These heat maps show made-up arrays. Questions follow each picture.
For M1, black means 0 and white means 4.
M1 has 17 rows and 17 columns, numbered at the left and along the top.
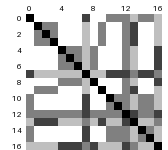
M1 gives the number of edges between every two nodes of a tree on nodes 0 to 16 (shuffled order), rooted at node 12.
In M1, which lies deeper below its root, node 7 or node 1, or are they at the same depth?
node 1
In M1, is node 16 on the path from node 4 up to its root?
yes
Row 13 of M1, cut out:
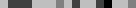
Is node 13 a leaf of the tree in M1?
no
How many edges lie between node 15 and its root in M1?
2
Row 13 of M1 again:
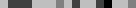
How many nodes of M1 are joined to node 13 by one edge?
5
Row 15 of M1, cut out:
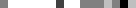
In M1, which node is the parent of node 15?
7
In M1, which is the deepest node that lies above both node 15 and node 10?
7
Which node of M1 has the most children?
7
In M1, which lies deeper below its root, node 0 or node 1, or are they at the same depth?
the same depth
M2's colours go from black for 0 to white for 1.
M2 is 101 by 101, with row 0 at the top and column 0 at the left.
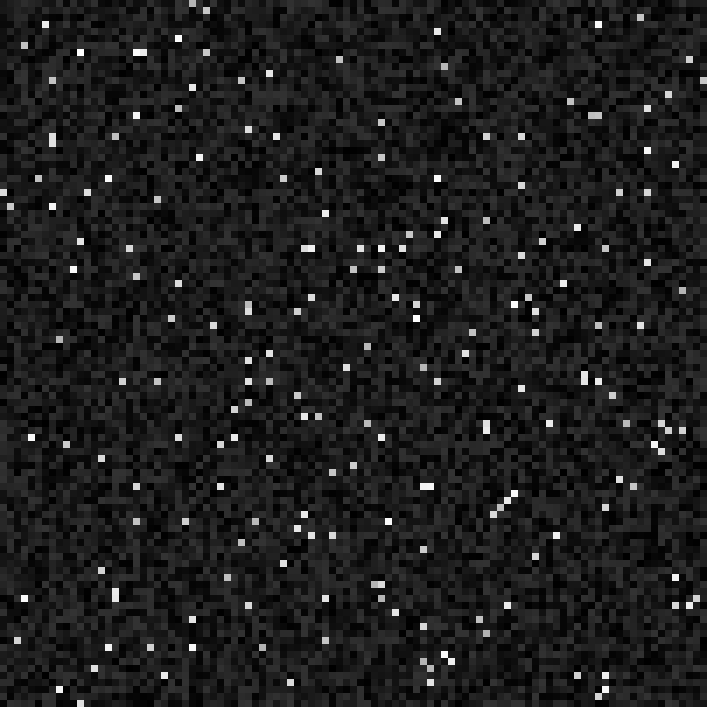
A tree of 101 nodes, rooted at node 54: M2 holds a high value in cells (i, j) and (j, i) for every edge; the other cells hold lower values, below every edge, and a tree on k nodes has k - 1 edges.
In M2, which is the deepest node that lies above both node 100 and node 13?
19
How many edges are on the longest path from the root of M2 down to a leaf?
7
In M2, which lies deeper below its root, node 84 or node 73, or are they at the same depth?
the same depth
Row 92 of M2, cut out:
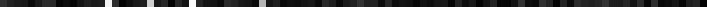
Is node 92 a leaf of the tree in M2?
no
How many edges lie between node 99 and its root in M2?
2
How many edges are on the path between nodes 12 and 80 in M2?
6
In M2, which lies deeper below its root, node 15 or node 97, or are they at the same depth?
node 97
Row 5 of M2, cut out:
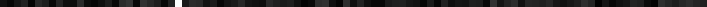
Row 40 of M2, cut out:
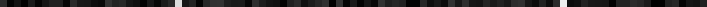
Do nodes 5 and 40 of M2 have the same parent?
yes
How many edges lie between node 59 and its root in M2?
3
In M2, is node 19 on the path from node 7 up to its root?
yes
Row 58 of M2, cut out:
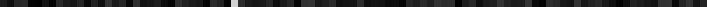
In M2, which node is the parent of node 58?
33
